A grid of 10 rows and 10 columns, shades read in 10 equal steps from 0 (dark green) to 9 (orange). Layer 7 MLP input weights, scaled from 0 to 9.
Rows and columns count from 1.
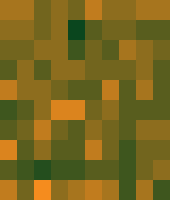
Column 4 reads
5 5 5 5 4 8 4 3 2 5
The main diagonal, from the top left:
6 5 5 5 3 4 4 2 4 2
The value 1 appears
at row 9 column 3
